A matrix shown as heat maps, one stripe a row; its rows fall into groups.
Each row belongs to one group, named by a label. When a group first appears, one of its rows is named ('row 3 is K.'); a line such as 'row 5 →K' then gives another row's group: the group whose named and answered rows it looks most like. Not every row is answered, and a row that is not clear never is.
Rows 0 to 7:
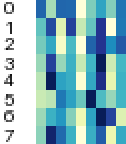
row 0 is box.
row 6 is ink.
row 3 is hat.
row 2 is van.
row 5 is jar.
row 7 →hat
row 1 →hat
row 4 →hat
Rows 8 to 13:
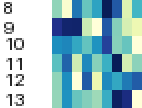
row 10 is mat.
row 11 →hat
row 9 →mat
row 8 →jar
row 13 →ink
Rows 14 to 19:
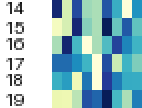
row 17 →mat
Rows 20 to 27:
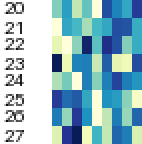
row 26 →box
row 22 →jar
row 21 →ink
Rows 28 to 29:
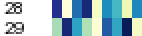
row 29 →ink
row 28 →box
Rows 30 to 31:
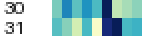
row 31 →van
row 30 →mat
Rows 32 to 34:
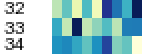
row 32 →van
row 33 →box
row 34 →mat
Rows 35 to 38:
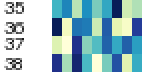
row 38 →box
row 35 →hat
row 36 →box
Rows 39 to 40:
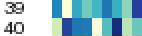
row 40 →hat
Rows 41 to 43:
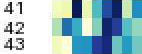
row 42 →ink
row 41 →jar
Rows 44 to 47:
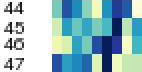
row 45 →hat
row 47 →mat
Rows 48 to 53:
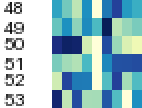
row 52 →hat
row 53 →box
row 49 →mat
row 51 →van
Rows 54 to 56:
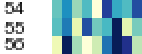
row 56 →ink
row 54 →van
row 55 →hat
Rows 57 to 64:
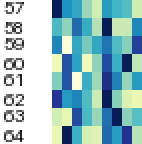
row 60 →ink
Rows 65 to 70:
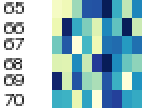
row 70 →van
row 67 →van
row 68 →jar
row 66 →ink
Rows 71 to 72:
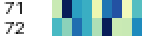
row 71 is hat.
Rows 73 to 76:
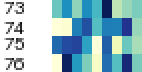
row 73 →mat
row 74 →jar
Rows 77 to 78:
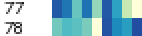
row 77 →mat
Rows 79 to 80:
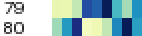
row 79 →jar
